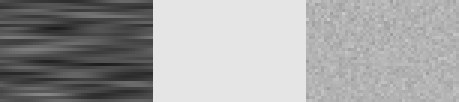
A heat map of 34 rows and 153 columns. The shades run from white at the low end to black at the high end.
The table splits into one row of 3 panels. Panel 1,1: high, streaked across. Panel 1,2: very low, flat. Panel 1,3: low, fine-grained, faint in contrast.
